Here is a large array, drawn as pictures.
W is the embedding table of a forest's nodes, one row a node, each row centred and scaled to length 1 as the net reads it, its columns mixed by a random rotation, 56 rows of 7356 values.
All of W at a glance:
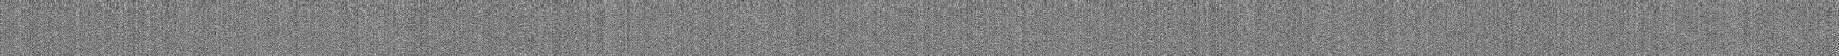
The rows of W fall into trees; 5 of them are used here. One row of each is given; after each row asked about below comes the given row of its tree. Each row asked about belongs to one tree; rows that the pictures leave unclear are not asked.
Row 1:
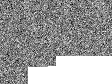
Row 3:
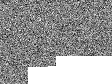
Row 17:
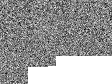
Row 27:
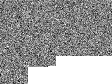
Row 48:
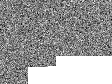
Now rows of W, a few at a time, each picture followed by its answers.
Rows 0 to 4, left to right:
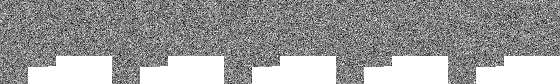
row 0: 1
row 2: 27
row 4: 48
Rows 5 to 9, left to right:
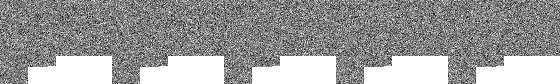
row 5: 48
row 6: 48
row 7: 27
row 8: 27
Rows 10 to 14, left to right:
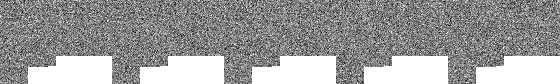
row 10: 17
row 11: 17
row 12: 17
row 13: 1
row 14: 27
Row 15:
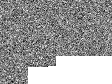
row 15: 17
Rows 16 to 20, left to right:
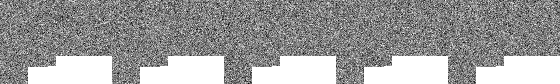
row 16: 48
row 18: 1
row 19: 27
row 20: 1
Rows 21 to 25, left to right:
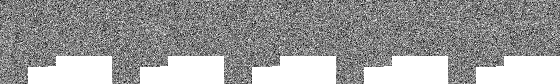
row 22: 17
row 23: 27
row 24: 3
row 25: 17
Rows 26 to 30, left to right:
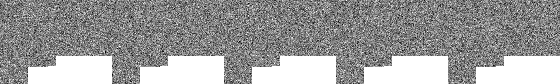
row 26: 27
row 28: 1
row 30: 17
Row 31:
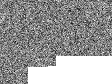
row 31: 1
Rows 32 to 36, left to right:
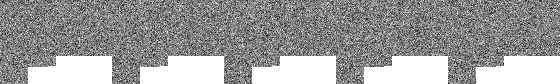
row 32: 3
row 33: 1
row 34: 1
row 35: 17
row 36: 3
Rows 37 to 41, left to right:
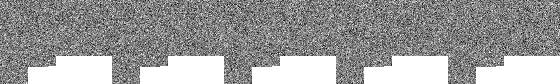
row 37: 48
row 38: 17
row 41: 1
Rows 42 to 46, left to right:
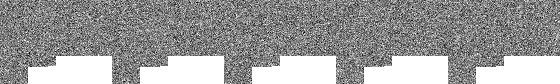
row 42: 27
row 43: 17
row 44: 48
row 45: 27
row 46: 17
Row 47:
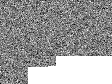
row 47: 3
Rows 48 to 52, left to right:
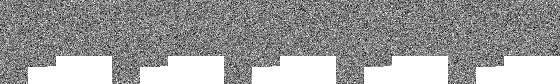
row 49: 17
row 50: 1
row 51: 27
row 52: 48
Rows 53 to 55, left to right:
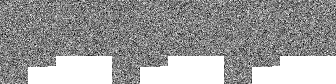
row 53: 3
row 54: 27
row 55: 27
